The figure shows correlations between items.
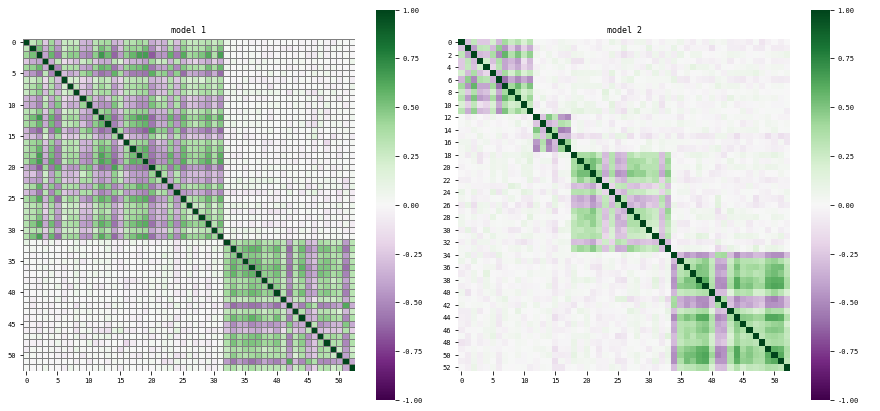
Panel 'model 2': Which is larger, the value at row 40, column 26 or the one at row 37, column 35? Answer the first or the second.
the second
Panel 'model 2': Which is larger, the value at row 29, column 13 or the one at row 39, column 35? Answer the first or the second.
the second
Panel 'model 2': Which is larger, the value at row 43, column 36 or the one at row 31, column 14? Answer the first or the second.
the first
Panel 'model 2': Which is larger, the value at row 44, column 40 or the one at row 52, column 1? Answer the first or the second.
the first
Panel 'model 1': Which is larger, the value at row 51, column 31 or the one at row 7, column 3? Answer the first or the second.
the first
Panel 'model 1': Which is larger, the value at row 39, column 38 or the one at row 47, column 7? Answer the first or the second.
the first
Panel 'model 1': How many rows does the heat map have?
53
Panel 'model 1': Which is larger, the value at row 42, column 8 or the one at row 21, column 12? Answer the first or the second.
the first
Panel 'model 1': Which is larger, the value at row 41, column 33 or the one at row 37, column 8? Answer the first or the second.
the first
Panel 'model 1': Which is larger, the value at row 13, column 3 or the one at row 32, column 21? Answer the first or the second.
the second
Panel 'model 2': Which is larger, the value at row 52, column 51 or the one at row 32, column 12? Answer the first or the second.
the first
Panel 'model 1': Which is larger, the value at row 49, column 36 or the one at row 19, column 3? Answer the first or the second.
the first
